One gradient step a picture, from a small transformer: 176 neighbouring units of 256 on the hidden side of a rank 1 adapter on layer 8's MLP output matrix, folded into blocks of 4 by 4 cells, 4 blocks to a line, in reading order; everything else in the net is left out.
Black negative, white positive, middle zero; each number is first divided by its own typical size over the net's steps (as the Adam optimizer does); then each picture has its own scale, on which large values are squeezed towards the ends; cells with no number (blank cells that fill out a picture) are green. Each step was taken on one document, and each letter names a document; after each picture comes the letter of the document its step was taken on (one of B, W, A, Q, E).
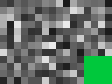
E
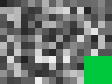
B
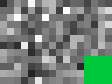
B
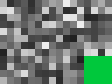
E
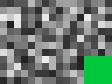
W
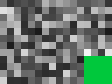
E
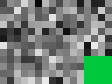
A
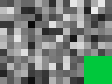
A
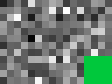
B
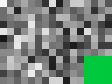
A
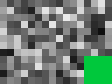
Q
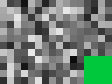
W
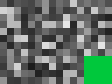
E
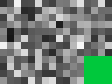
A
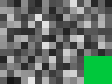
A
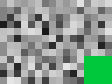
A
